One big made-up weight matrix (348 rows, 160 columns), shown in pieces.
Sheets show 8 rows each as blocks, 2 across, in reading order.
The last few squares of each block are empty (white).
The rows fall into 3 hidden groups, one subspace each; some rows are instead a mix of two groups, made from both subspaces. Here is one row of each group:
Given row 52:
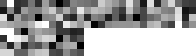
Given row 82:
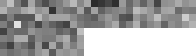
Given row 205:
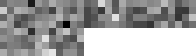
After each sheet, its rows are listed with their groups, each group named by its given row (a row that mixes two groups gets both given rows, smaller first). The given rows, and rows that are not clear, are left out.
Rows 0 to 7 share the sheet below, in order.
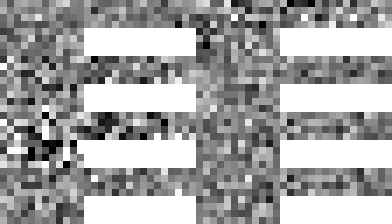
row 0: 52
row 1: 82
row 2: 82 and 205
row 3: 82
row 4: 82
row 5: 52
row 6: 52
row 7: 52
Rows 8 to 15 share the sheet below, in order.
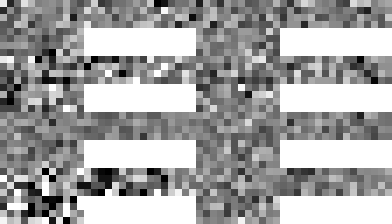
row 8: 205
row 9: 205
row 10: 82
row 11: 52
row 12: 82
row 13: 52
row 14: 82
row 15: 82
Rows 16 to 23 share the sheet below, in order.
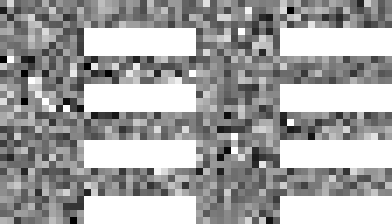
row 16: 52 and 82
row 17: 52
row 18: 52 and 205
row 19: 82
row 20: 82
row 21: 52
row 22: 52 and 205
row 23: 205
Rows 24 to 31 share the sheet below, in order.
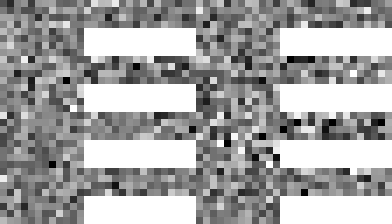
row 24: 82
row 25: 205
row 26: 205
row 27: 82
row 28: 205
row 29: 205
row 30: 205
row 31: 205
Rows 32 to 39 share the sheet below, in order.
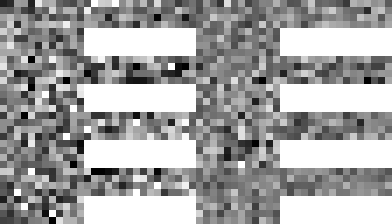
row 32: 82
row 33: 205
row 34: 205
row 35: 205
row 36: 205
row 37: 82
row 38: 82 and 205
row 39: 52
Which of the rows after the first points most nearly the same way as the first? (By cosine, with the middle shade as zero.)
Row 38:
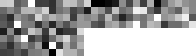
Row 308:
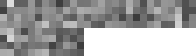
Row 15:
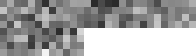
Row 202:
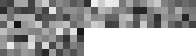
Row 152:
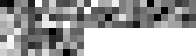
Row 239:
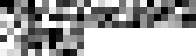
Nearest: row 15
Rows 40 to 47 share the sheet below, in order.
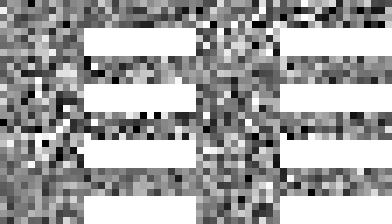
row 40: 205
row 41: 205
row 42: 52
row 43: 52
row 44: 52 and 205
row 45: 52
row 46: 52 and 82
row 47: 52
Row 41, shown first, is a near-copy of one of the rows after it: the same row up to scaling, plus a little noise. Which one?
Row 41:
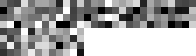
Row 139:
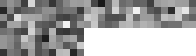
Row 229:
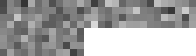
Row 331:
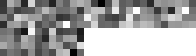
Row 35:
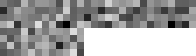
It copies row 35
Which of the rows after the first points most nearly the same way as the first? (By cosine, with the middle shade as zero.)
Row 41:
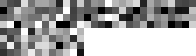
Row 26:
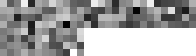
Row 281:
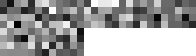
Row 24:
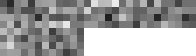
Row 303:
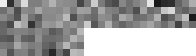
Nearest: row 26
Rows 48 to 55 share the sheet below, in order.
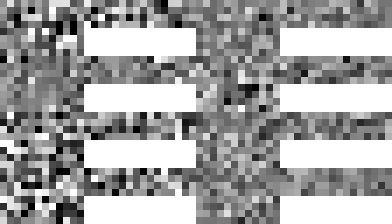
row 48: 52
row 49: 52
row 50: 205
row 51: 82
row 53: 205
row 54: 52
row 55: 82
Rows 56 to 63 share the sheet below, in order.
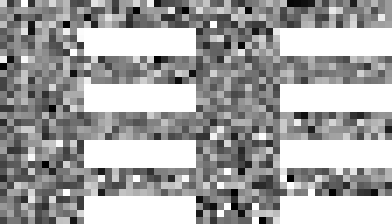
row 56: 205
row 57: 82
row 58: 205
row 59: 205
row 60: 82
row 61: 205
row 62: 205
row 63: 52
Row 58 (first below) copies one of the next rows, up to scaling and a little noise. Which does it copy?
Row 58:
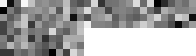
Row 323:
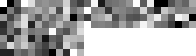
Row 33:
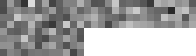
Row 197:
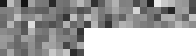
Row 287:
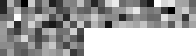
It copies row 323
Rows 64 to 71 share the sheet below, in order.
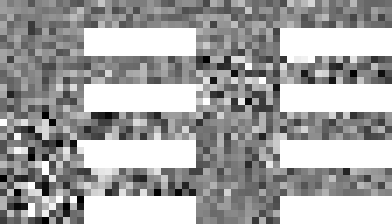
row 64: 205
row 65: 82
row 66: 52 and 82
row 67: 82
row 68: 82
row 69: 205
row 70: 82
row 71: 205
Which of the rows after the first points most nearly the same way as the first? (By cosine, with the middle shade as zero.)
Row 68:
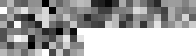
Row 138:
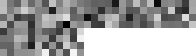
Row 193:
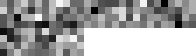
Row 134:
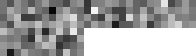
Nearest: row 138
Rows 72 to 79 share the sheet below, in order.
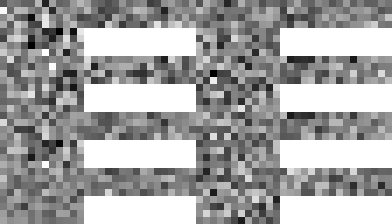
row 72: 82
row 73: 52 and 205
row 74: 52
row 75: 82
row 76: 82
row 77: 82
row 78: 205
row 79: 82
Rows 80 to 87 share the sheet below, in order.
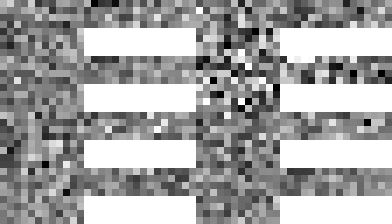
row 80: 82
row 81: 82
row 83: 82
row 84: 82
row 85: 205
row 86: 205
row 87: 82
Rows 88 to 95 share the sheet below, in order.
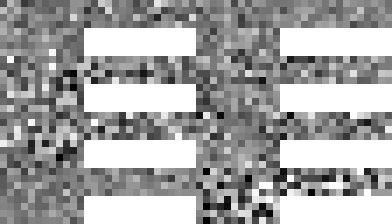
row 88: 205
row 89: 82
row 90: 52
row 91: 82
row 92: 52
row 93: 205
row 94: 205
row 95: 52
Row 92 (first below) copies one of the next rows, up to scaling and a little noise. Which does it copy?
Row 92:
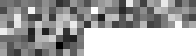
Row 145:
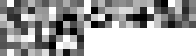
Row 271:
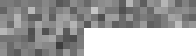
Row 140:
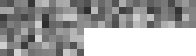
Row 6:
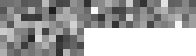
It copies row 271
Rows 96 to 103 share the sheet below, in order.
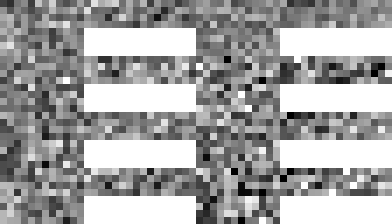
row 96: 82
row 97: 82
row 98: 205
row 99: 205
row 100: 82
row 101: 82
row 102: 82
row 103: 82
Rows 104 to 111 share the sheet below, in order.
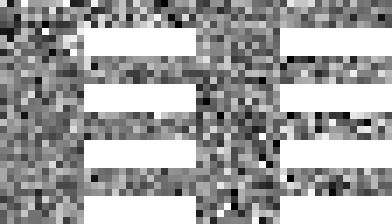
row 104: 52 and 205
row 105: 82
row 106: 52
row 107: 82
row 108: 205
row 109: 205
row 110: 52
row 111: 52
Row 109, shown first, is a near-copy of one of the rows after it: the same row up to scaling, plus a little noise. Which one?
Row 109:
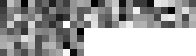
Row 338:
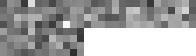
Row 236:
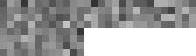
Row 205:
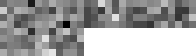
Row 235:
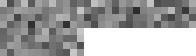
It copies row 236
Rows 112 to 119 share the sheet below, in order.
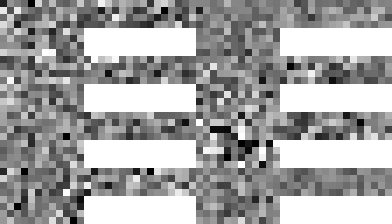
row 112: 82 and 205
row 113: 205
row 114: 82
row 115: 52 and 205
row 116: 205
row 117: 82
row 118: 205
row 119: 82
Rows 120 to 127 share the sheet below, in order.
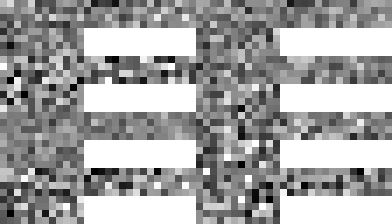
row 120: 82
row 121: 82
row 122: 205
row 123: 82
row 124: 52
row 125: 82
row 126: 82
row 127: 52
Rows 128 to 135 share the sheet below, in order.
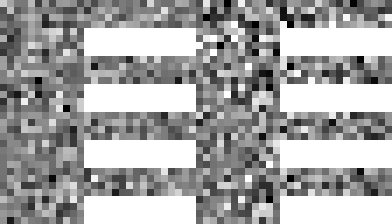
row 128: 82
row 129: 52
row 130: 52
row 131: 52
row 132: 52
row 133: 205
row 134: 52
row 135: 52
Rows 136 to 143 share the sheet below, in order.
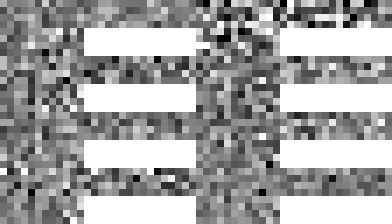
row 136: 82
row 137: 52 and 82
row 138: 82 and 205
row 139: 205
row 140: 52
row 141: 205
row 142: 205
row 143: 205
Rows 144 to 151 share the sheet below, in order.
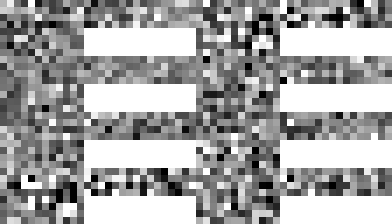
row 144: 82 and 205
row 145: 52
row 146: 82
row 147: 52
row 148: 52 and 82
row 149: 52
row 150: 52
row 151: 52
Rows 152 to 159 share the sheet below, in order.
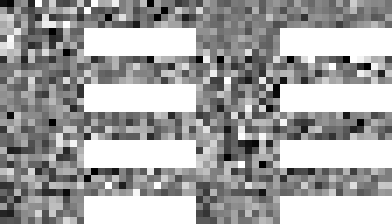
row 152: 82
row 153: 205
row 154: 205
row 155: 205
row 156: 52
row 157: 82
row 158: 82
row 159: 82
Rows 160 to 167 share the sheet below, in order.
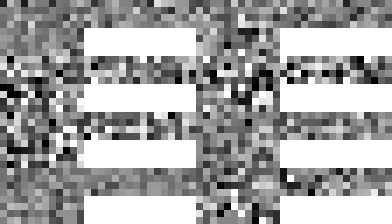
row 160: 205
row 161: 82
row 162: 52
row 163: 52
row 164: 52
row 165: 52
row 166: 52
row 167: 52
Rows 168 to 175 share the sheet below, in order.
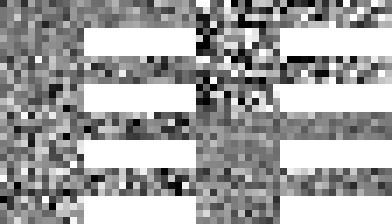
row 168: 205
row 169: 82
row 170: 52 and 82
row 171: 82
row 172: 205
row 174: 52 and 205
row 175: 82
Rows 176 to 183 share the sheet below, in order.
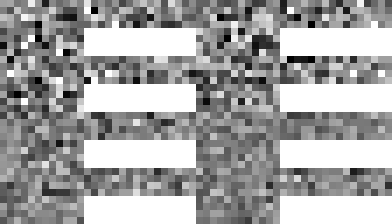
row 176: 52
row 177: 52
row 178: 52
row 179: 82
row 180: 82 and 205
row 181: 82
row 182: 52 and 82
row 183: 205
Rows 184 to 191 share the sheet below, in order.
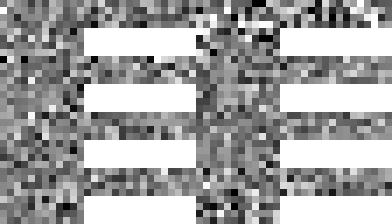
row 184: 52 and 205
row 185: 52
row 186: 205
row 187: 82
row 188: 52 and 82
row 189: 205
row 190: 52
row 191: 52
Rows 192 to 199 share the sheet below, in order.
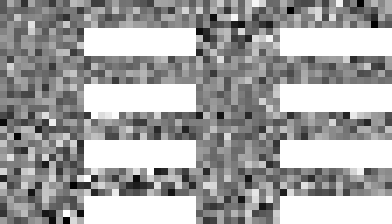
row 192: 205
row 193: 52
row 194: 52
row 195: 205
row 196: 82
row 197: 205
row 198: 52 and 205
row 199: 52
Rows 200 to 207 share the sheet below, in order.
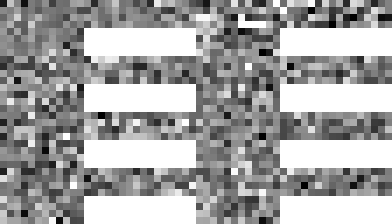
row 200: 205
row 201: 52 and 82
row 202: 82
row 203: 52
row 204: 205
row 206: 52 and 205
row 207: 82
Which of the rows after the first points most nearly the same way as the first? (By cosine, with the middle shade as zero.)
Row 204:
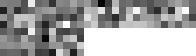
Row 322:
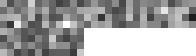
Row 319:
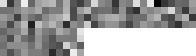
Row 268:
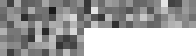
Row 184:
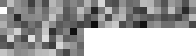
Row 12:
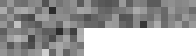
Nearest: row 322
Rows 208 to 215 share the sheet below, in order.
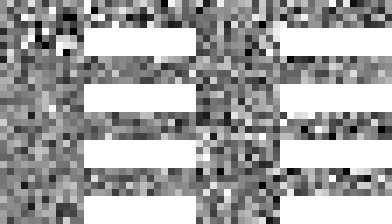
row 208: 52
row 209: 205
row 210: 205
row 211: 82
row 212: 205
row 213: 82
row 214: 52
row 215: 205
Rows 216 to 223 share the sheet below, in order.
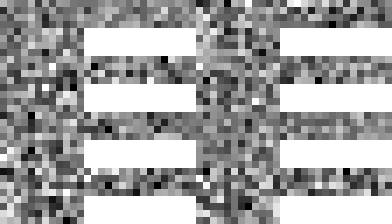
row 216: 82
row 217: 82 and 205
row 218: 52
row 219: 82 and 205
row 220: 52 and 82
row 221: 52
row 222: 82
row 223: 52 and 82
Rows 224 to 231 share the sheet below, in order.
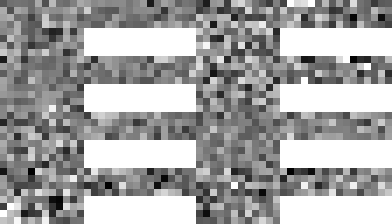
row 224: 82
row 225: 82
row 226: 205
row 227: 205
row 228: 82
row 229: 205
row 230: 52 and 82
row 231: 82
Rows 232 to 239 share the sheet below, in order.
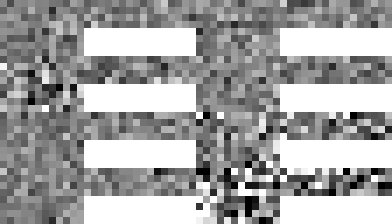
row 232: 52
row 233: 52 and 82
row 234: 82
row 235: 205
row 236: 205
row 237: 205
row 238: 205
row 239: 82
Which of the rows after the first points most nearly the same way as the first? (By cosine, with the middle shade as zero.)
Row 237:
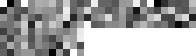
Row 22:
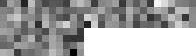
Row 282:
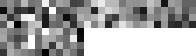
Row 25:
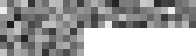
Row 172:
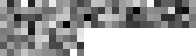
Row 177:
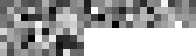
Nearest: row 172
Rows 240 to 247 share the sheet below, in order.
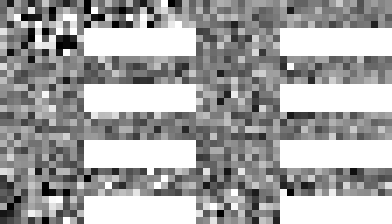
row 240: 52
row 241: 52
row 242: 205
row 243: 52
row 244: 82
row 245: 82
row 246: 82
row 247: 52
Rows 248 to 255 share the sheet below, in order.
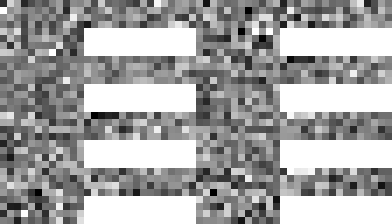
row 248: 205
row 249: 52
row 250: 205
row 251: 82
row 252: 82
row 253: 82
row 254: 52
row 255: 82
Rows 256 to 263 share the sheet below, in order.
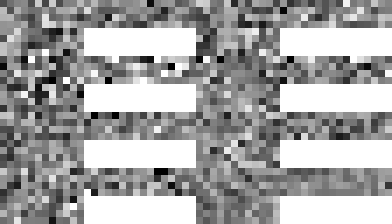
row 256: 82
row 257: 82
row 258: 205
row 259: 205
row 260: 82
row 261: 205
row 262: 52 and 205
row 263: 52 and 82
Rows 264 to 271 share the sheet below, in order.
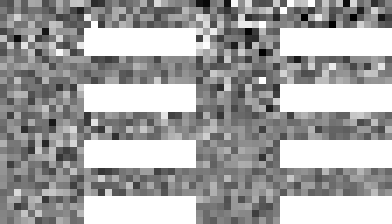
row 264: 52 and 205
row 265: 82
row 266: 82
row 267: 205
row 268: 52
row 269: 52 and 205
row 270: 205
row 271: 52
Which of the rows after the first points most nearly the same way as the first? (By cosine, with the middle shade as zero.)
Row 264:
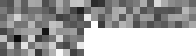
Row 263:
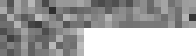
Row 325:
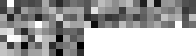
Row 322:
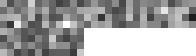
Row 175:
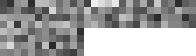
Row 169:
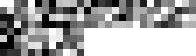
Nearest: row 263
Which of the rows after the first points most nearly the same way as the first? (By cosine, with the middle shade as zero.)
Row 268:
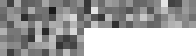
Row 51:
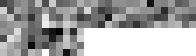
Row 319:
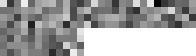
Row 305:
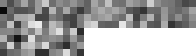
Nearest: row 305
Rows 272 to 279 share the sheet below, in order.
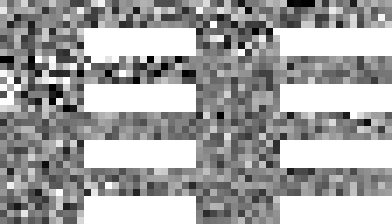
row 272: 205
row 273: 82
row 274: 82
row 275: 52
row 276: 82
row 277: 205
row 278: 52
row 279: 82
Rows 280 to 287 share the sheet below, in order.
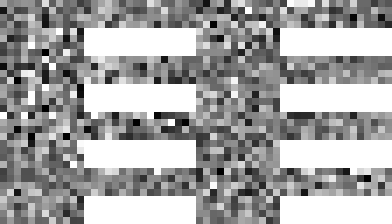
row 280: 82
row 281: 82
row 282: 52 and 82
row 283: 52
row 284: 205
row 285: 82
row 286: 82 and 205
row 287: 205
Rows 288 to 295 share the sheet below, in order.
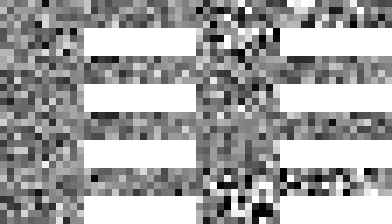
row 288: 52 and 82
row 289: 82
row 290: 82
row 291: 82
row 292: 82
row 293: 205
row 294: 52
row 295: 52
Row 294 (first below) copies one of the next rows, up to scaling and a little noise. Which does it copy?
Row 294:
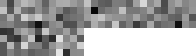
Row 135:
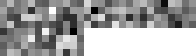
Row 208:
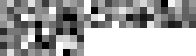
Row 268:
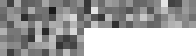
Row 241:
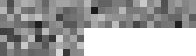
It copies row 241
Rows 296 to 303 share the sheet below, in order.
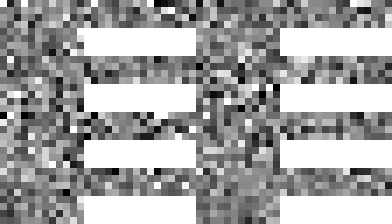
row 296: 205
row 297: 205
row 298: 52
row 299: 82
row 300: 205
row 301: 52
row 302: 82 and 205
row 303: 205
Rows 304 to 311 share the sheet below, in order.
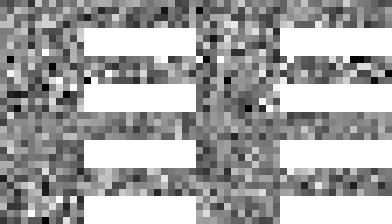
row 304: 82 and 205
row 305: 82 and 205
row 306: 52
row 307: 205
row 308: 52
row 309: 52 and 82
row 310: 82
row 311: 82
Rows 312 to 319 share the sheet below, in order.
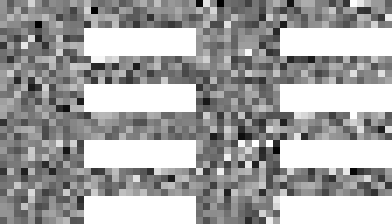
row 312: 52
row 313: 205
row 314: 82 and 205
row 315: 82
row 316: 82
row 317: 82 and 205
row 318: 205
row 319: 205
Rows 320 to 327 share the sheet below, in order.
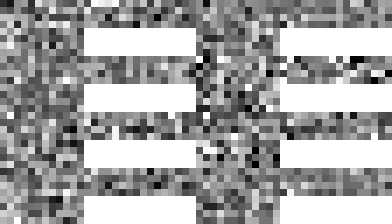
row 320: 82
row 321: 52
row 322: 52 and 205
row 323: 205
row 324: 52
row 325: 52
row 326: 82
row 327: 52
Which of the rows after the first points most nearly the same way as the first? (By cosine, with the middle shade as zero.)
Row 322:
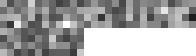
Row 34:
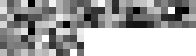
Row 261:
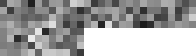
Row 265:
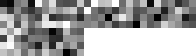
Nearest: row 265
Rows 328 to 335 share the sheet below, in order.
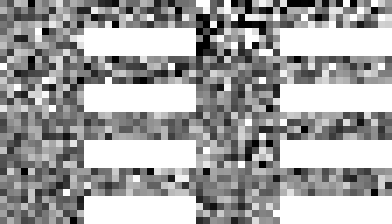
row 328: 52 and 205
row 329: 82
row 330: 205
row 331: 205
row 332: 82 and 205
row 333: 52 and 82
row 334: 205
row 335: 52 and 205
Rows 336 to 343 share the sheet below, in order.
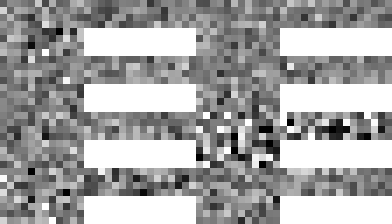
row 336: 82
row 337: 82
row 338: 205
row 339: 52
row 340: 52 and 82
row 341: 52
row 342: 205
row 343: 82
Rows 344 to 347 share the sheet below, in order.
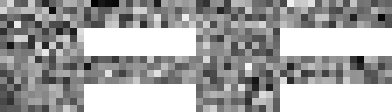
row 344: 82
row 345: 82
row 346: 82
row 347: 52
